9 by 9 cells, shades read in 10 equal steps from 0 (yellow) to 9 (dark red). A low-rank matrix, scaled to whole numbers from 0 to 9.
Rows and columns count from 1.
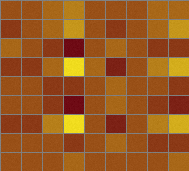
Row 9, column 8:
6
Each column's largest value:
7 7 7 9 6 8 6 7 8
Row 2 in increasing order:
3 3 5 5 6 6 6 7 7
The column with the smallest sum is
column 4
